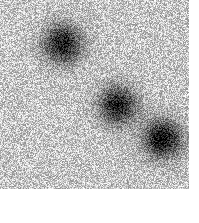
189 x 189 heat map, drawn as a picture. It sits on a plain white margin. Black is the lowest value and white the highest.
Dips: three. Ninth with the lowest average: bottom right. Average level on the scale: 70%. Slope: none. Mirror symmetry: none.
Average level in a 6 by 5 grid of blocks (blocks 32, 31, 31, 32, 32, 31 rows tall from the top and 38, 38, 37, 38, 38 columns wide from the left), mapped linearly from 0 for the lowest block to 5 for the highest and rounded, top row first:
54555 / 50455 / 54445 / 55314 / 55530 / 55554
